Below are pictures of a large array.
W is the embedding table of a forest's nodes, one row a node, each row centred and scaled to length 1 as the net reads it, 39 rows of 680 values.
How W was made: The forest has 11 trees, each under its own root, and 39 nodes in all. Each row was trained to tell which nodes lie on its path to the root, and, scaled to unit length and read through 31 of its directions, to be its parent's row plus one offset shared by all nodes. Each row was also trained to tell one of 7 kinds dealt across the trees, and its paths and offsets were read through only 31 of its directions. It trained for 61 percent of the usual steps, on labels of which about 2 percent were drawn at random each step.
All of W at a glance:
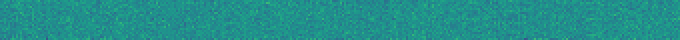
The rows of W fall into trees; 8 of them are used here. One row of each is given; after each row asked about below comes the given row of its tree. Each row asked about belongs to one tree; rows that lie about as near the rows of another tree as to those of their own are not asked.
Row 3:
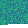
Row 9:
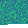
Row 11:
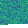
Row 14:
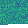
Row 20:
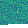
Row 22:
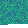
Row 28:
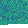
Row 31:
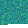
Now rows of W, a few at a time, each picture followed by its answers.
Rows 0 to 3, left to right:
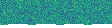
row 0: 3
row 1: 22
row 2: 3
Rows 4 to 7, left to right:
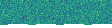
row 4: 14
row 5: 31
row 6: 22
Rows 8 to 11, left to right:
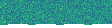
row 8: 3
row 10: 14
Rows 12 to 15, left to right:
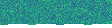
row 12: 11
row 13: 31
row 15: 28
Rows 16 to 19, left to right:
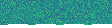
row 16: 20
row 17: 9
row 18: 28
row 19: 9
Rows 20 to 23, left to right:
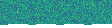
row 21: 9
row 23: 22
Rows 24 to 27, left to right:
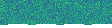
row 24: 11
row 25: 28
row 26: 20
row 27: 11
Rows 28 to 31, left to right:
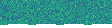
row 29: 3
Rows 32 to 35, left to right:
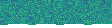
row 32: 11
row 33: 22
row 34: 20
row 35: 28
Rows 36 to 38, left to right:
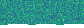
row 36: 22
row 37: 14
